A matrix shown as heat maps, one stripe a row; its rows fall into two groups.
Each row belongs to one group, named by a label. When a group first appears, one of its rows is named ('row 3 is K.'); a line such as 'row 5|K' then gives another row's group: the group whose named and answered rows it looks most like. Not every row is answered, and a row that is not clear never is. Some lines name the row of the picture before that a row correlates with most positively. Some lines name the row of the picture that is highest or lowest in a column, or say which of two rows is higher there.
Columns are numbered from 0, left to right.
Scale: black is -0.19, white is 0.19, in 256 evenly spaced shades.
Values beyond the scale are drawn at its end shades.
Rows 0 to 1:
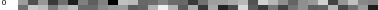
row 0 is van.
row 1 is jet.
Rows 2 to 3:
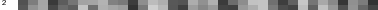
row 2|jet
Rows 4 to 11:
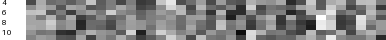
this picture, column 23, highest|10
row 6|jet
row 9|van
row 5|jet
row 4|jet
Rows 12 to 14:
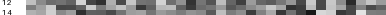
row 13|jet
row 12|jet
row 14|van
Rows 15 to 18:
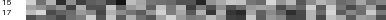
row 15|van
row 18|jet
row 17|jet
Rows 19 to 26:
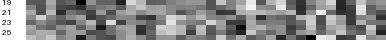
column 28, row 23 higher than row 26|Yes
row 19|van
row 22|jet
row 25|jet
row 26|van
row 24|jet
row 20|van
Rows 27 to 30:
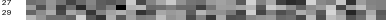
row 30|jet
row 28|van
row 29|jet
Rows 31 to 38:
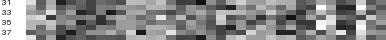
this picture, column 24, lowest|34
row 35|van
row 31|van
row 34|jet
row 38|van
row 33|van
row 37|jet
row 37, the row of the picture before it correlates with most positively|27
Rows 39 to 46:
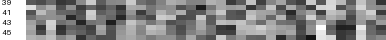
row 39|jet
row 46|van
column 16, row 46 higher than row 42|Yes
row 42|jet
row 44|van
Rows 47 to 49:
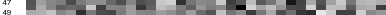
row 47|jet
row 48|jet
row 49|van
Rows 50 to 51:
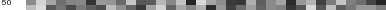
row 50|jet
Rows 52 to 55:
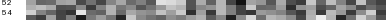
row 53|jet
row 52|jet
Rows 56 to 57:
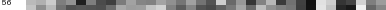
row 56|van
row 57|van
